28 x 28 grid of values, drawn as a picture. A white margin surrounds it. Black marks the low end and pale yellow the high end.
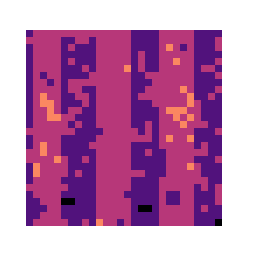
Slope: none. Stripes: upright, repeating 3 times. Grain: streaks running down. Average level on the scale: 40%.
